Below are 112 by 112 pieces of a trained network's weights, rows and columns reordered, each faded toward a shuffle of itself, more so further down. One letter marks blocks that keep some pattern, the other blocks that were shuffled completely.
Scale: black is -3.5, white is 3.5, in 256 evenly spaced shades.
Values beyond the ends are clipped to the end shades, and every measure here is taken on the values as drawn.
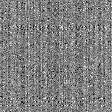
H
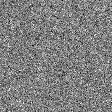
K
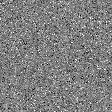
K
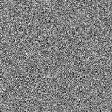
H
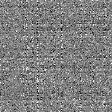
H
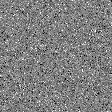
K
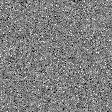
K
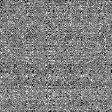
H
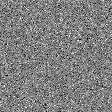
K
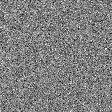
K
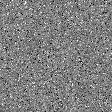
K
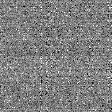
H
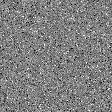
K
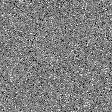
K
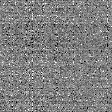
H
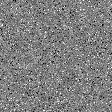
K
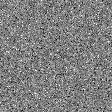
K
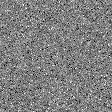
K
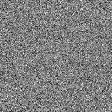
H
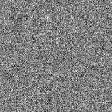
H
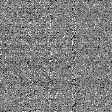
H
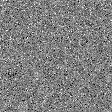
K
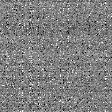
H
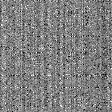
H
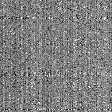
H
